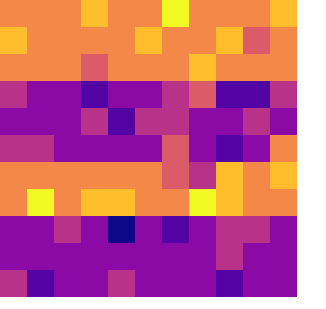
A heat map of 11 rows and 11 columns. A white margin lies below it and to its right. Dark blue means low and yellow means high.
Horizontal stripes repeat 2 times down the table. On average the colour sits 50% of the way up the scale. The ninth with the lowest average is the bottom middle.
